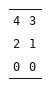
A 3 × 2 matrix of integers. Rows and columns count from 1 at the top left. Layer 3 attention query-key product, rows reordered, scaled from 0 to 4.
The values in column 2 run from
0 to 3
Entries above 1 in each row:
2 1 0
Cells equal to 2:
1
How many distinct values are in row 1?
2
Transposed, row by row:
4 2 0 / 3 1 0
